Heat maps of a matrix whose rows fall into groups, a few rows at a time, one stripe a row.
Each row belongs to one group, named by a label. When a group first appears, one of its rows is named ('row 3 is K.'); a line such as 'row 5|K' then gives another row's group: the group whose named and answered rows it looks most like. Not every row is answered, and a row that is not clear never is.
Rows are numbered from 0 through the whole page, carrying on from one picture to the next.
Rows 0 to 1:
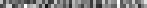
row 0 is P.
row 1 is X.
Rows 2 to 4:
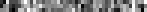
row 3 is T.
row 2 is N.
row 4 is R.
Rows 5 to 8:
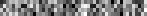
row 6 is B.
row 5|X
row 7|P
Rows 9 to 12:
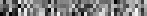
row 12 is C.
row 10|N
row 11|C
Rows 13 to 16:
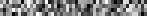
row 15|X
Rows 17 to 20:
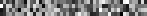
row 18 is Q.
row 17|B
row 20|B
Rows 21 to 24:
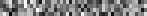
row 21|X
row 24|R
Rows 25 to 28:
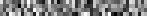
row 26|N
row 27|Q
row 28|B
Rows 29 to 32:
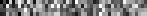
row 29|B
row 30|C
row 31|N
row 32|N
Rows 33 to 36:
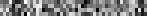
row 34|Q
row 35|P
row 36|T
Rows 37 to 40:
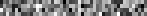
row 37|B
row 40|Q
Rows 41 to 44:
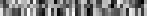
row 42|X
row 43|R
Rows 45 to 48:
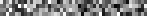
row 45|Q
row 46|R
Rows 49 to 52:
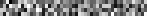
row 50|B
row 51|Q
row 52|P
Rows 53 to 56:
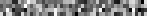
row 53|R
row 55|T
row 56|P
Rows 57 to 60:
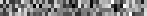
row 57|P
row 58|B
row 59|C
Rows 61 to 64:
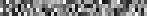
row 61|Q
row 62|N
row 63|P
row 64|C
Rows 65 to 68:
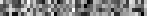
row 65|R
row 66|N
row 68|C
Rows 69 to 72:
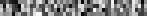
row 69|C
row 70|P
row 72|Q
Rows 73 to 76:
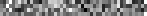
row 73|X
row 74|Q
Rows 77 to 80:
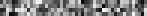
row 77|T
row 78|T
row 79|X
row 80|R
